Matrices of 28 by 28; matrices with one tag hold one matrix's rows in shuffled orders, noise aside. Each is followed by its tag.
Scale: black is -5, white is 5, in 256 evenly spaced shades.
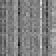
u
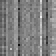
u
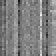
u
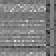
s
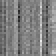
u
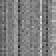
u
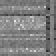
s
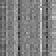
u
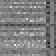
s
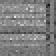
s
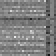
s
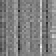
u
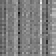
u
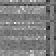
s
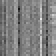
u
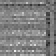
s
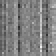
u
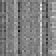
u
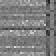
s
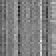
u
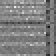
s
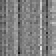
u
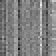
u
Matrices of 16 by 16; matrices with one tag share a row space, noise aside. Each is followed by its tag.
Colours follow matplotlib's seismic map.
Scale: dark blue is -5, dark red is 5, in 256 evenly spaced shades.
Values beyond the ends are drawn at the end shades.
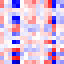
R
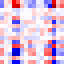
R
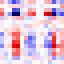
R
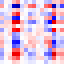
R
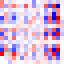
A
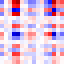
R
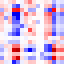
R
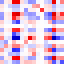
R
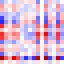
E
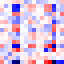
R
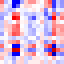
R
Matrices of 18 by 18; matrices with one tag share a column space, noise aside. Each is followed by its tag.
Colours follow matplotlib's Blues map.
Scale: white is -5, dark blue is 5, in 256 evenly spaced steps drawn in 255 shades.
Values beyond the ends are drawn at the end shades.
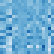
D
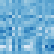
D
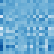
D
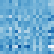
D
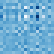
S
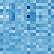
S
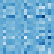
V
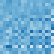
D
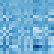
D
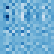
S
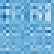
S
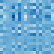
S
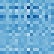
S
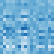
D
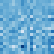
D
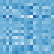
V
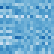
V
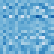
V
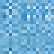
S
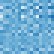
S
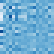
S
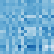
D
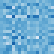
V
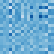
S
